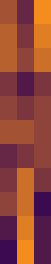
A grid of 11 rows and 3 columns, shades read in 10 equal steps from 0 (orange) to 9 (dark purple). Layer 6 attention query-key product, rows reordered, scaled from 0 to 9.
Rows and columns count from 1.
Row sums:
11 10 10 20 16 13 18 14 16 17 17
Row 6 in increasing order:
4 4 5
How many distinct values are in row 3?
3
